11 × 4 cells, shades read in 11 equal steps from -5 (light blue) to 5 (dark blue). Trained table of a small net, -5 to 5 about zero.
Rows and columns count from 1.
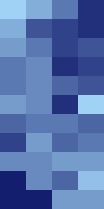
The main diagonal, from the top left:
-5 2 3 3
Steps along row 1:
up up up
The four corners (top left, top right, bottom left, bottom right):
-5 4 5 -2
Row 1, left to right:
-5 -3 0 4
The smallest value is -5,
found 2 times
